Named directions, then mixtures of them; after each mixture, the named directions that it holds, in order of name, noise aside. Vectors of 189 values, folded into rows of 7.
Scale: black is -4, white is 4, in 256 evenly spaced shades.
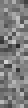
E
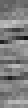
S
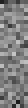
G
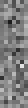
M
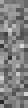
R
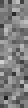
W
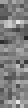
G, M, S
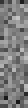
E, G, W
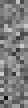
M, R, W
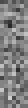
E, G, M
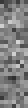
G, M, S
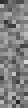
G, M, R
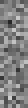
E, G, M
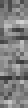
S, W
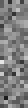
W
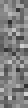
E, M, R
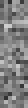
S, W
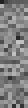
G, S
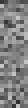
E, G, M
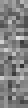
E, M, S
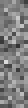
E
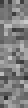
S, W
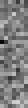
E, S, W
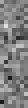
E, R, S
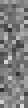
E, G, R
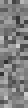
E, W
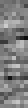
R, S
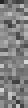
G, M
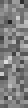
E, M, W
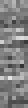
M, S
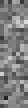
E, S, W
